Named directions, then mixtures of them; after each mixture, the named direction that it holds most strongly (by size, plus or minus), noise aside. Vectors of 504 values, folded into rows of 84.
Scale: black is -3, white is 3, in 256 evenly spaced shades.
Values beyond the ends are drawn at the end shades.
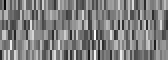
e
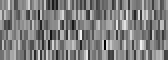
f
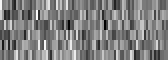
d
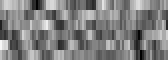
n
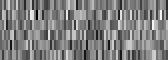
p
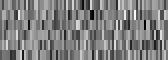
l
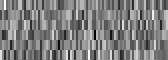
e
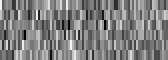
d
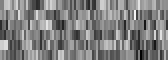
n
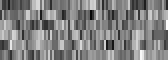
n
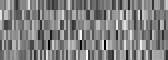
f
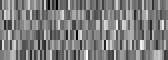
f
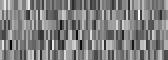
f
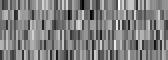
l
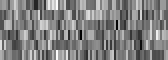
f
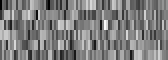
d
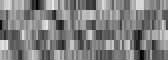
n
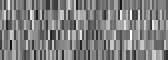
p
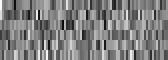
d
